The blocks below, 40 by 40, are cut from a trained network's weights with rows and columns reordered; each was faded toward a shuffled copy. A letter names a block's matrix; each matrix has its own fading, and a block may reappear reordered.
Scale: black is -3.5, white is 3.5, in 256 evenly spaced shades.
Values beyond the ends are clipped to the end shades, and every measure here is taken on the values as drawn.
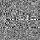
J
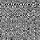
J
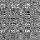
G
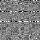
J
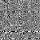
J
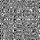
G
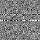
J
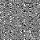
G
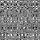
G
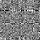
J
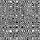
G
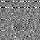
J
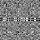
J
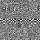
J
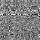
J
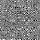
G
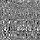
G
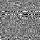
J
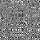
G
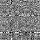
J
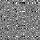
G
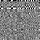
J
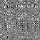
G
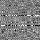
J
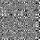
G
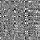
G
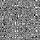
G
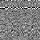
J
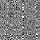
G
